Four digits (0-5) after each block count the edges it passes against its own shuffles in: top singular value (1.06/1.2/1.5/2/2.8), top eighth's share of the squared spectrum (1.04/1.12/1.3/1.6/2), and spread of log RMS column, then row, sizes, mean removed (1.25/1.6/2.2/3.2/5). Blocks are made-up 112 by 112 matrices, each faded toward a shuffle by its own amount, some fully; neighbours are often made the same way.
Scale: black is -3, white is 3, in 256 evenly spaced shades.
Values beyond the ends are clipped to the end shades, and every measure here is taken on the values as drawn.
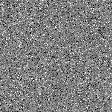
0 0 0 0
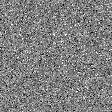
0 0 0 1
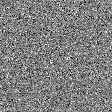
0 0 0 2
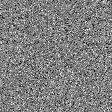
0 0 0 0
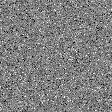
0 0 0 0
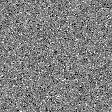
0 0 0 0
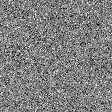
0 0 0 0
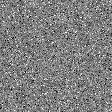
0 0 0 0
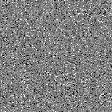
4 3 1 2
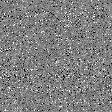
2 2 0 2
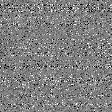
2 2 0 3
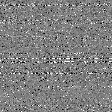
3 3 0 3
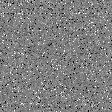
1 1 0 1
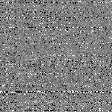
4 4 2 3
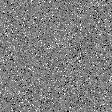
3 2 1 0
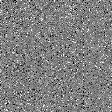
3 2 2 0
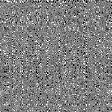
4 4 3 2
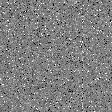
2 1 0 0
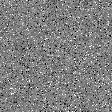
2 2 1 0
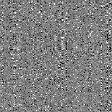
4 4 3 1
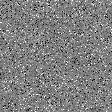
1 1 0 0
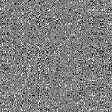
4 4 3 2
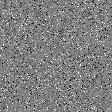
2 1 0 0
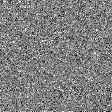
3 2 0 2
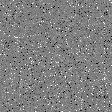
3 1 0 0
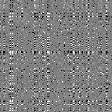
5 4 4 3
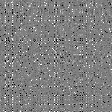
5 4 3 2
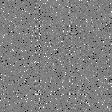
4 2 1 1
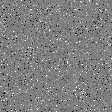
3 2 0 1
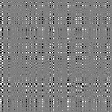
5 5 4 4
